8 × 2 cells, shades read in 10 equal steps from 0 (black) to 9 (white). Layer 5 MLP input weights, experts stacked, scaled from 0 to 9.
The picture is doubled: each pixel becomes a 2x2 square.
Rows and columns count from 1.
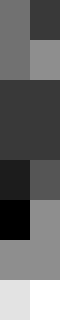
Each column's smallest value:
0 2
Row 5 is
1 3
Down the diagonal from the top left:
4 5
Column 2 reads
2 5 2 2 3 5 5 9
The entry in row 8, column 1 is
8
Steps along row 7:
same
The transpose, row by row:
4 4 2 2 1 0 5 8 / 2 5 2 2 3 5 5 9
